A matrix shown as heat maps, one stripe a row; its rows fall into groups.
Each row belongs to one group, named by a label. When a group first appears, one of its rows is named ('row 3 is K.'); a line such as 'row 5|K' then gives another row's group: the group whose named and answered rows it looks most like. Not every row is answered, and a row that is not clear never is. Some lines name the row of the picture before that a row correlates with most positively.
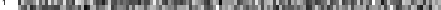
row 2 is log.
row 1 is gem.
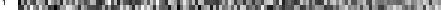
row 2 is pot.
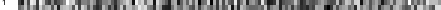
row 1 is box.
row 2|pot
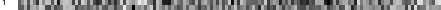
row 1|pot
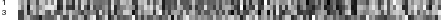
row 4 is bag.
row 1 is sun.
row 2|sun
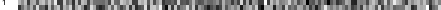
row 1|sun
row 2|gem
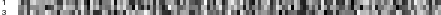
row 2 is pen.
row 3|pot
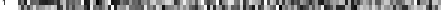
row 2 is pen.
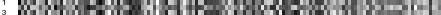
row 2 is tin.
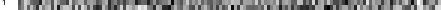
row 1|bag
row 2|pot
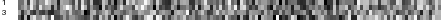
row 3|log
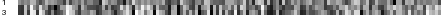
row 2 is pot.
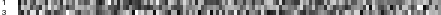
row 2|bag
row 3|box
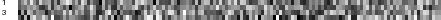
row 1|pot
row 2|gem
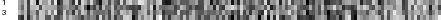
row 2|tin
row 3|sun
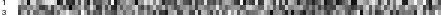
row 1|sun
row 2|gem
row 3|pot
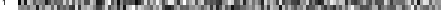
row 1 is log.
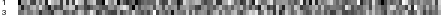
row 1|bag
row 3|gem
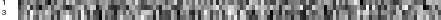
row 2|bag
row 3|pot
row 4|pot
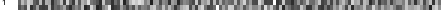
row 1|pot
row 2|log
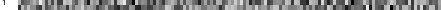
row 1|pen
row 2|bag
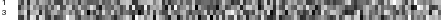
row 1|sun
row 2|gem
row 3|tin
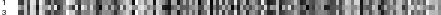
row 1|box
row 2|sun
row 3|box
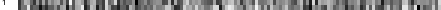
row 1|bag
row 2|bag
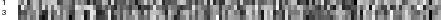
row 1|tin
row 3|gem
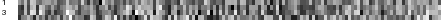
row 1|tin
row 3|box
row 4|log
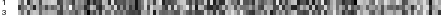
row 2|log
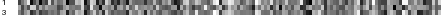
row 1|bag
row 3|bag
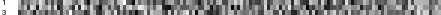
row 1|pen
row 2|sun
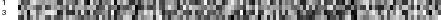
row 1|pen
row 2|bag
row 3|sun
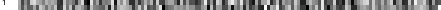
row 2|pen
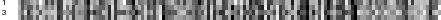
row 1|pen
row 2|pen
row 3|tin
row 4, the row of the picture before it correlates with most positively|2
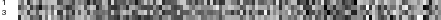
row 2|bag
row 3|sun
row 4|bag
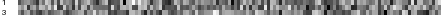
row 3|bag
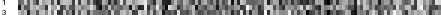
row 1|pot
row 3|sun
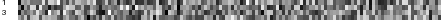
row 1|bag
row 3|gem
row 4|tin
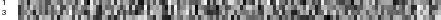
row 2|gem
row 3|log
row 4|pot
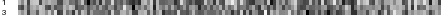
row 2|box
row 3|sun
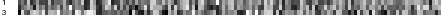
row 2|log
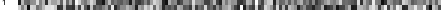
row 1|gem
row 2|sun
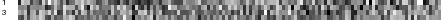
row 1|bag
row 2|pen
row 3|sun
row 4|box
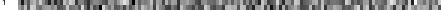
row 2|tin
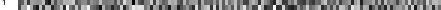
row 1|box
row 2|pot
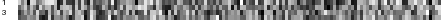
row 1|sun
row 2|pot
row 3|gem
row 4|gem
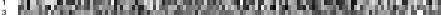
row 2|box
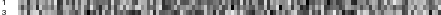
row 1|sun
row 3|tin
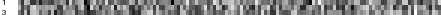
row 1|bag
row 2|pen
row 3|tin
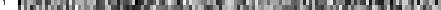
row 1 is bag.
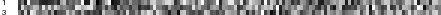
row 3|tin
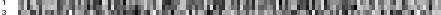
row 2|tin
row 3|log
